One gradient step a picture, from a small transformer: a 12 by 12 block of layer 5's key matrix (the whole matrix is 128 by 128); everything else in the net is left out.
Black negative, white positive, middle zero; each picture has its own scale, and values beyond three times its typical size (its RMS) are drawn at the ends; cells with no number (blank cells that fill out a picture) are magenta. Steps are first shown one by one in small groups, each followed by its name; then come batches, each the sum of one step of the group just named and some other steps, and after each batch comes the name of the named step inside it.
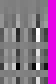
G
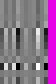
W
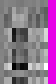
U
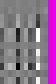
G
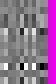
U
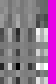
U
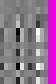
W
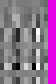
G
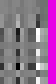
G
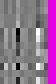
W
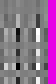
G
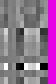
W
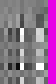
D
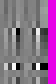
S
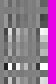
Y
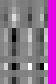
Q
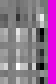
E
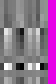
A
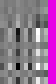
S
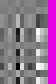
Y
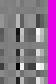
D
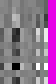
Q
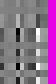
S
